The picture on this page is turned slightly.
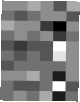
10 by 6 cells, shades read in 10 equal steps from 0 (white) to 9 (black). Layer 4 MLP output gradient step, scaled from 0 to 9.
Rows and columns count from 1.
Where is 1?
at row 6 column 5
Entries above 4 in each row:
1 4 2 4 4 4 5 2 5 4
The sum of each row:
24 30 31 30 29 27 30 28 28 30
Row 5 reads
6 7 6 6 0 4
